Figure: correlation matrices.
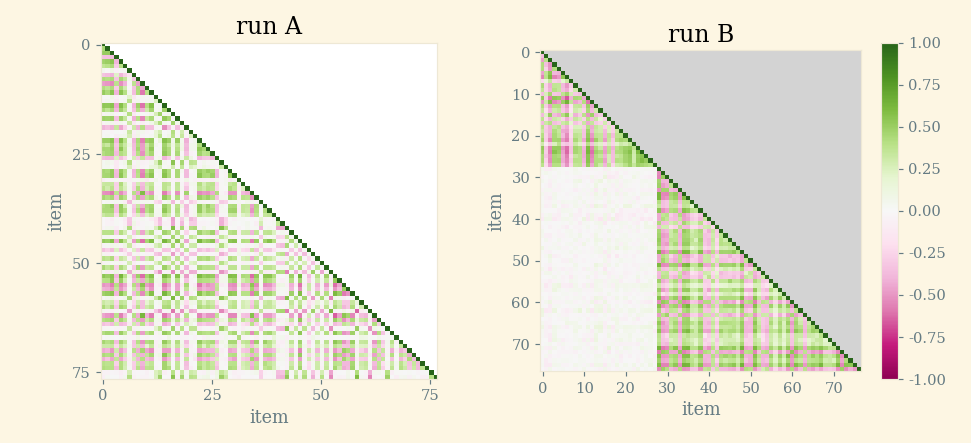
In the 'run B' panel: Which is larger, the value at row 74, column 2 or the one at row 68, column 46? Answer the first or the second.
the second
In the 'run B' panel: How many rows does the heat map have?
77
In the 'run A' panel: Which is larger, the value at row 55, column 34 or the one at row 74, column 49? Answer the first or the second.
the first
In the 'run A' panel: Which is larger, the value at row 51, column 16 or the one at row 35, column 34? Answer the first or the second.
the first
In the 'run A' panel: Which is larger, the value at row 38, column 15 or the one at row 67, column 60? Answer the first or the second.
the first
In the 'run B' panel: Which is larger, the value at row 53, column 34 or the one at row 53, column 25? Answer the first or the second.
the second
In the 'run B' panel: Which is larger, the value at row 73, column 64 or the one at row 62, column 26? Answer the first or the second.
the first
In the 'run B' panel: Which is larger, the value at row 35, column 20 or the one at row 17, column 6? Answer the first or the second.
the second
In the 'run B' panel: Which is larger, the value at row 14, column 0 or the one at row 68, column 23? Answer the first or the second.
the first
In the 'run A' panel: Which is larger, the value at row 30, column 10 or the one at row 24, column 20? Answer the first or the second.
the first
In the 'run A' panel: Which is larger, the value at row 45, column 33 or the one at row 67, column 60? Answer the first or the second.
the first
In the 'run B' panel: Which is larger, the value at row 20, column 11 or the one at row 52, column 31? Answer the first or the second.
the first
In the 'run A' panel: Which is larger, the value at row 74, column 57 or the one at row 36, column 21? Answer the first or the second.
the first
